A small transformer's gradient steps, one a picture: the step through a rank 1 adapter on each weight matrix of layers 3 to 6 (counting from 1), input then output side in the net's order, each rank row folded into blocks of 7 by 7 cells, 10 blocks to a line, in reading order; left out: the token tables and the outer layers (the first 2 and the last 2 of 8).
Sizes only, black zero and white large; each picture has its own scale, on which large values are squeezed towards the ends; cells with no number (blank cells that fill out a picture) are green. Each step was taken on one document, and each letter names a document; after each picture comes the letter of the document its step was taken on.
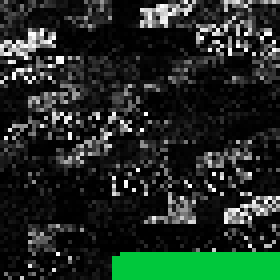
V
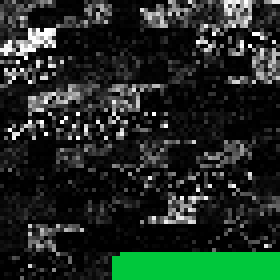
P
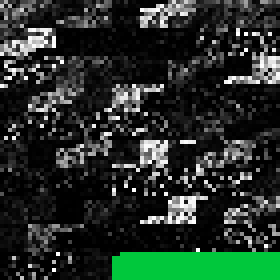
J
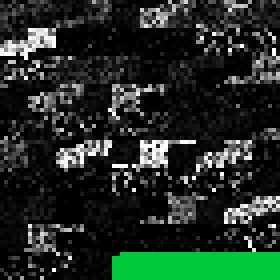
J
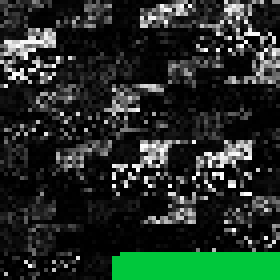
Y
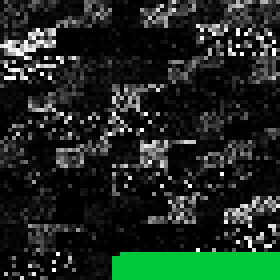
V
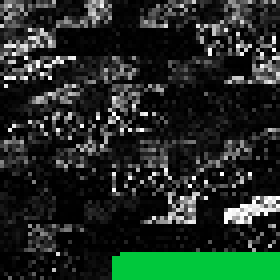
V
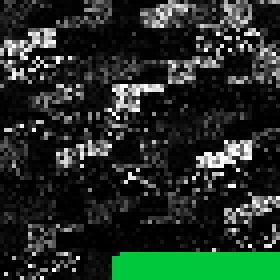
Y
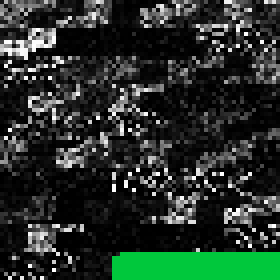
V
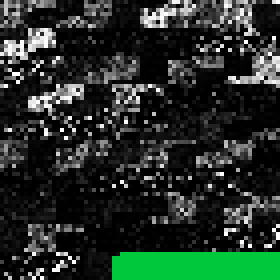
Y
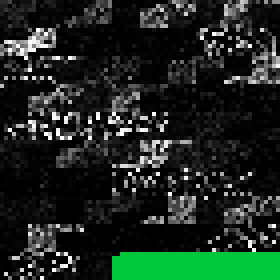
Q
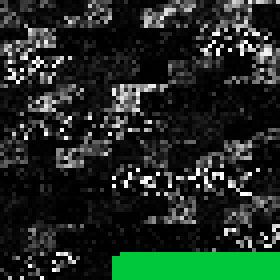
Y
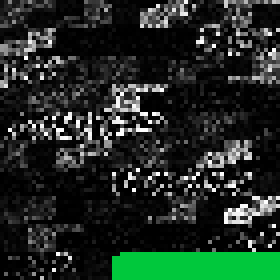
P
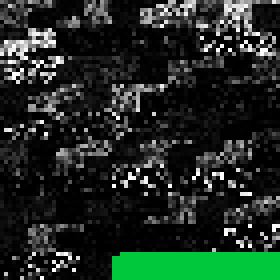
Y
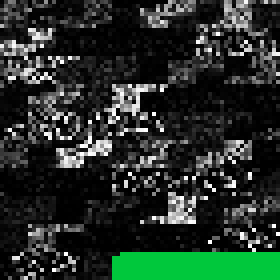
Q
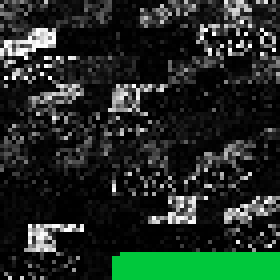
V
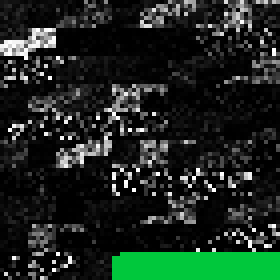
J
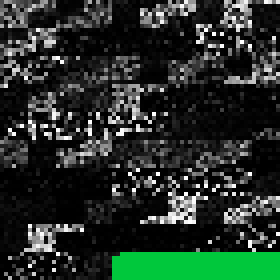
Q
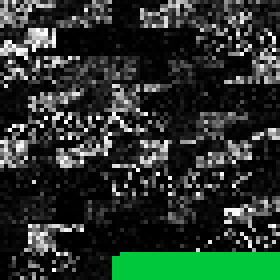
V
